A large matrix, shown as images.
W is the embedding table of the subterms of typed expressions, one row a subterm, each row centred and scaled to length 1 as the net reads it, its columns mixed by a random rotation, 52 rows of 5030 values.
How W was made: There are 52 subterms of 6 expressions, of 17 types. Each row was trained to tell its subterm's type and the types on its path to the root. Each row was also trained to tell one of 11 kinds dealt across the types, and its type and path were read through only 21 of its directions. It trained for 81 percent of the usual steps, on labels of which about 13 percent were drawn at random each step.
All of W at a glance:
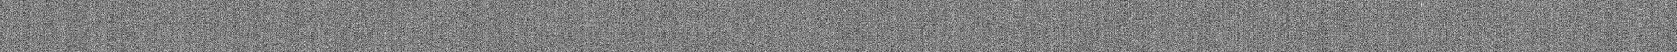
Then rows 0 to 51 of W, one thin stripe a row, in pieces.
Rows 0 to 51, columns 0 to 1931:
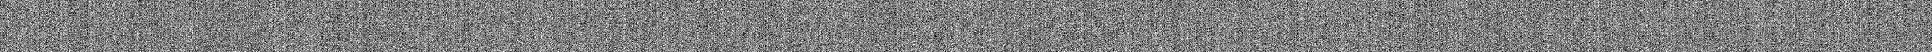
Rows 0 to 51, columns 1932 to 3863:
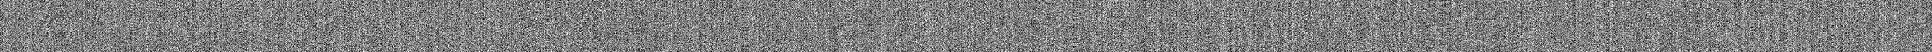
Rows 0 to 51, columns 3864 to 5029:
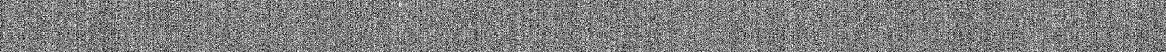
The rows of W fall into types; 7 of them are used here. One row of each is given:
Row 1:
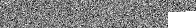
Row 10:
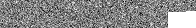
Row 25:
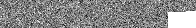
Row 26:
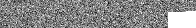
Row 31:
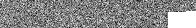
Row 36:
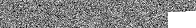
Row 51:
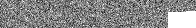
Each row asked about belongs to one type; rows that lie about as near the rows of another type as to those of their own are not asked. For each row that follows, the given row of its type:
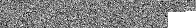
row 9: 26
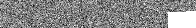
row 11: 25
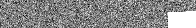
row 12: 1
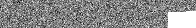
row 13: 26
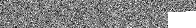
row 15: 36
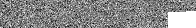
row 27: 1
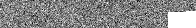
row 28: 31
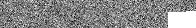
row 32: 36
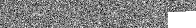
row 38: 36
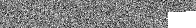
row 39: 1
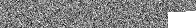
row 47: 25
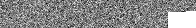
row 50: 10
